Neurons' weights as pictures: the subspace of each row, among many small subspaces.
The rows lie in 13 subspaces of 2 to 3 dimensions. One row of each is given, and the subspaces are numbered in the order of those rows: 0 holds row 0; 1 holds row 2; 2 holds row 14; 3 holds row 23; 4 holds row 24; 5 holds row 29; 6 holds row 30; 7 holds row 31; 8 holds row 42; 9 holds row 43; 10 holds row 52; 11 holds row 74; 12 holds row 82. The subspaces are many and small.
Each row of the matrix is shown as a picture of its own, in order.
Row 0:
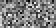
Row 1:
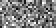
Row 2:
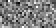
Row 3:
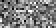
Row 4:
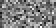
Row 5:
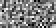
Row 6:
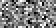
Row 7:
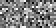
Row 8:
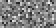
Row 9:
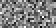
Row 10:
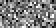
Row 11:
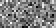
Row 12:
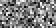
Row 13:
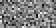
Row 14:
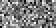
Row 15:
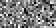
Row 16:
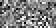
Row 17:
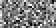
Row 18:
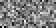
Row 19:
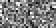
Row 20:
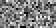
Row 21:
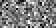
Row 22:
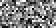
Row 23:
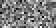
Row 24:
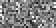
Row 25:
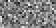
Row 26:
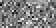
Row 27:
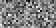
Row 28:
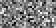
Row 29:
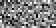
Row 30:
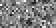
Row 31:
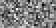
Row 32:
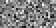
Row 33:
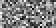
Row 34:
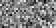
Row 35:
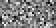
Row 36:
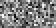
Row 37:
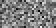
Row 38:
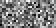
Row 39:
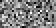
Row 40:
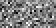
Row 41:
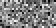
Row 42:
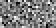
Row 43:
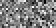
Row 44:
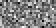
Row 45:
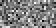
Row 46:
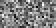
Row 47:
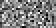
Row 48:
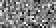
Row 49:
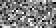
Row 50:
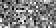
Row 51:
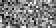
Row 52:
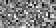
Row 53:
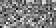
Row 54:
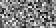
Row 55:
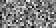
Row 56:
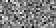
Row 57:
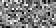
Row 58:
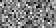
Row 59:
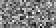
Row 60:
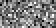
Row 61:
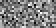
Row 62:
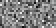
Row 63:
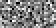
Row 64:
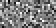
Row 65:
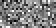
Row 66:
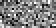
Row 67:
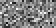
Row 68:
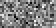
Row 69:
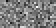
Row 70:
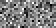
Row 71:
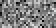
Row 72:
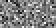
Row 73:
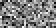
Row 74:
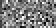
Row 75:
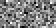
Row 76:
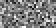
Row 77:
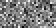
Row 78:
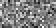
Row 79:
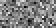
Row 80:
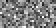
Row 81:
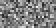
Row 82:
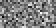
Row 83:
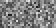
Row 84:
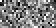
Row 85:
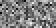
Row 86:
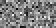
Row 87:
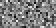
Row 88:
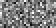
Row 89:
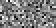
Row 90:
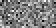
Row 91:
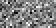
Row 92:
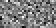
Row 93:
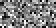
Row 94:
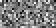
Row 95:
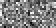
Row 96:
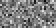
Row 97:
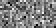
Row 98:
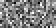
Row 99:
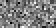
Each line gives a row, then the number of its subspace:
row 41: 5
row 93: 2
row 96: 9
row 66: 5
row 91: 11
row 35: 8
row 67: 5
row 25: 1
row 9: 3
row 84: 11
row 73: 2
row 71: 1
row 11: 10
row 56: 4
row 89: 4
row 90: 12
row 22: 10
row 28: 12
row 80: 10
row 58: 11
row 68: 7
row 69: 6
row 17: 4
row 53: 2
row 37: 3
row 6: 7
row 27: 0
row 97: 8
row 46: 7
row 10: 10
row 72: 4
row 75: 6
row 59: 8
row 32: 10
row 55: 0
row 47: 11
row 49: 12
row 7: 9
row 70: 9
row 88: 4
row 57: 5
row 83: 0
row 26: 11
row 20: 6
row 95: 4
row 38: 0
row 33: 1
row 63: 8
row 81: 7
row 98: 4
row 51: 2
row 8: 8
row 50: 2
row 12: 0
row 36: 7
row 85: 6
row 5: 8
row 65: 5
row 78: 1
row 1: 2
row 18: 2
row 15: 9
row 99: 6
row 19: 4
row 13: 5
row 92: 1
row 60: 10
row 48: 8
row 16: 11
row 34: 9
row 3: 2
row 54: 12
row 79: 0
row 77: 9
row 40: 11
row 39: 11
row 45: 12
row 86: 6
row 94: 11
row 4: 1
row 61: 12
